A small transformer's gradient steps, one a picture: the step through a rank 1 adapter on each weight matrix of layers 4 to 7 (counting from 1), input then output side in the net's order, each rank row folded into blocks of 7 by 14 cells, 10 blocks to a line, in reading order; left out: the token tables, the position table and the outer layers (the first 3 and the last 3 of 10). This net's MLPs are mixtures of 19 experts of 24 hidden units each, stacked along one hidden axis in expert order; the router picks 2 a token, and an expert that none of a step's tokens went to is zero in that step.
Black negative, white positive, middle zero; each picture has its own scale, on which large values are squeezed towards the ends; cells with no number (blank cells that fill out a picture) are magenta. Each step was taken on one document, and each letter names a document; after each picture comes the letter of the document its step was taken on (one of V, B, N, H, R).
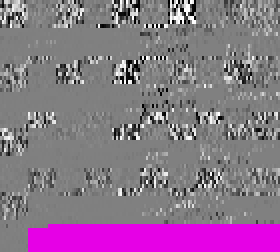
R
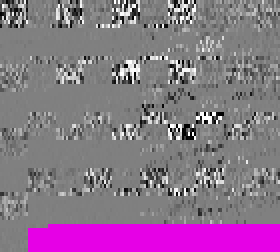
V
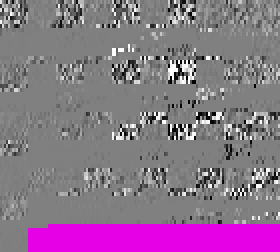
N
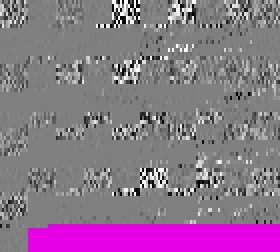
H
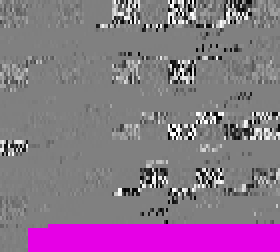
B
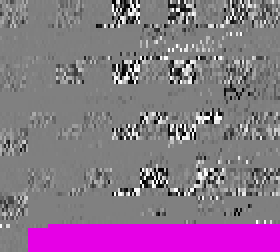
H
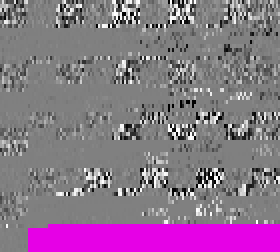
R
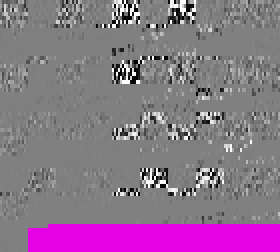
N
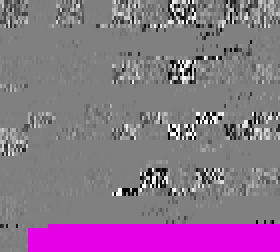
B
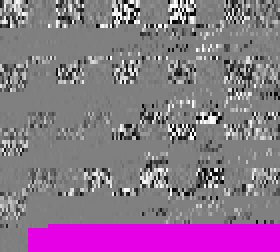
R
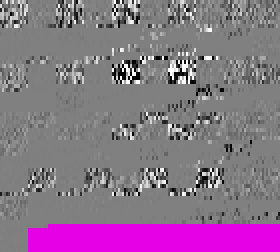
N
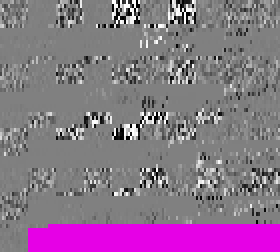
H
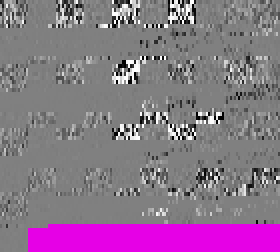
R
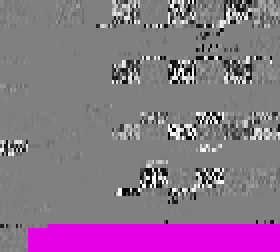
B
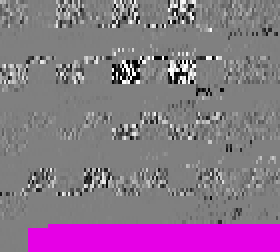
N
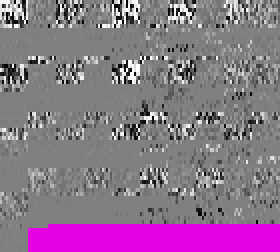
V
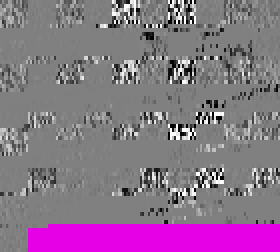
B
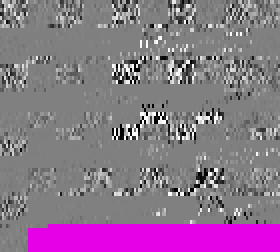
H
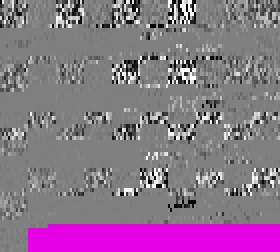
V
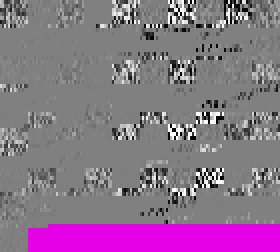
B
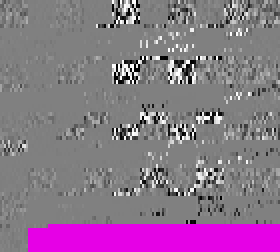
H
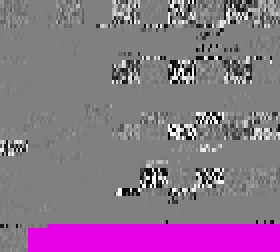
B
